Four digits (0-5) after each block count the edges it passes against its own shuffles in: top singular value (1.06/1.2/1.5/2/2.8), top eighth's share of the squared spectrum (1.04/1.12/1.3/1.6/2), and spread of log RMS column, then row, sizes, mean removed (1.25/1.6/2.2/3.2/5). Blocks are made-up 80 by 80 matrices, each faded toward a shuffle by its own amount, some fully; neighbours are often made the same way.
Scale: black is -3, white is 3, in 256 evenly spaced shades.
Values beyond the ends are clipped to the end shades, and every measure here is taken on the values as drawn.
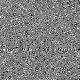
3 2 0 1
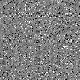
4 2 1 1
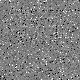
2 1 0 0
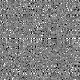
4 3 2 2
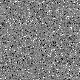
3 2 0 1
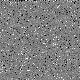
2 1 0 0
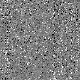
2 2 2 1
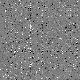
3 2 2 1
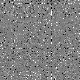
3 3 2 2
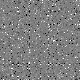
3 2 1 1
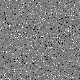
1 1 0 0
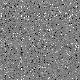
3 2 1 1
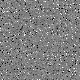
2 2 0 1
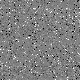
2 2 1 0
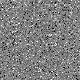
2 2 1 0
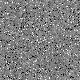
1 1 0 0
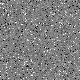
2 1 0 0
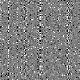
4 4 3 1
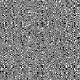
4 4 3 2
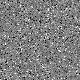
2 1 0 0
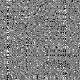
4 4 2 1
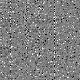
4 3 2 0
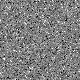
0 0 0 0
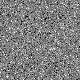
0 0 0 0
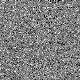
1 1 0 2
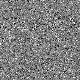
0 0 0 2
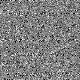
1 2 0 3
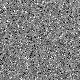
0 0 0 0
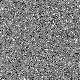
0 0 0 0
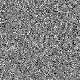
3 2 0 1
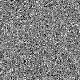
3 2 1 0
